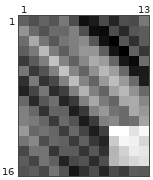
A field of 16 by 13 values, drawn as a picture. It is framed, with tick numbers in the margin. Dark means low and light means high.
Grain: diagonal, down to the right. Average level on the scale: 40%. Ninth with the highest average: bottom right. Odd patch: higher, in the bottom right.
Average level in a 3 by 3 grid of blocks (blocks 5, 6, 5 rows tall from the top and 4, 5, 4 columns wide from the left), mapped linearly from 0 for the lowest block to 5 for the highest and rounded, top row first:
210 | 122 | 105
